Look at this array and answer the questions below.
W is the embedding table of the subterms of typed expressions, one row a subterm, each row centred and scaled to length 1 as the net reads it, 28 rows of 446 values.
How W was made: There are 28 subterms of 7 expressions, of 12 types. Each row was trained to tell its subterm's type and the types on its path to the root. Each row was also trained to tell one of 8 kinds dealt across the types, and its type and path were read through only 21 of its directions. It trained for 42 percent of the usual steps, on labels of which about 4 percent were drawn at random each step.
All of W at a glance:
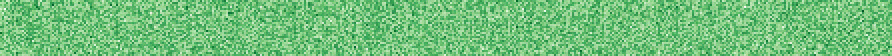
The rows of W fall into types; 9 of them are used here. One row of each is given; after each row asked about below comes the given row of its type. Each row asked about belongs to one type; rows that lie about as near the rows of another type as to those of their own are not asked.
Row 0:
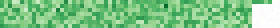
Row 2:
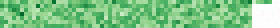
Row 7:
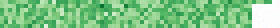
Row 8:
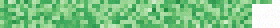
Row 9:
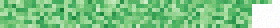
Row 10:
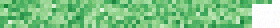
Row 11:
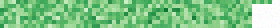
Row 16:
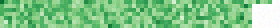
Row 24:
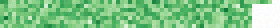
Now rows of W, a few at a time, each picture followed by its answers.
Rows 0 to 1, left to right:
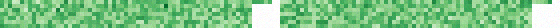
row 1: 9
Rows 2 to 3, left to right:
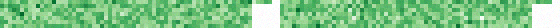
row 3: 7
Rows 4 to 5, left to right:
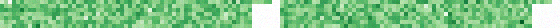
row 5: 8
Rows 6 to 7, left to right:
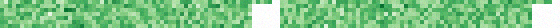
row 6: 7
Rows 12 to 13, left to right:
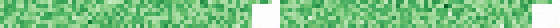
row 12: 9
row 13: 7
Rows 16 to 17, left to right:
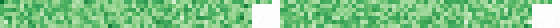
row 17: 8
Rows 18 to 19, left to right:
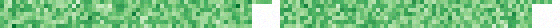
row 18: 2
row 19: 11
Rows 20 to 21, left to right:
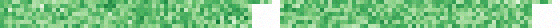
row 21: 9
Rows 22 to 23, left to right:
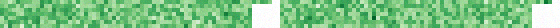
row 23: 16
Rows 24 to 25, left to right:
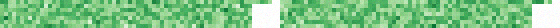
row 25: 10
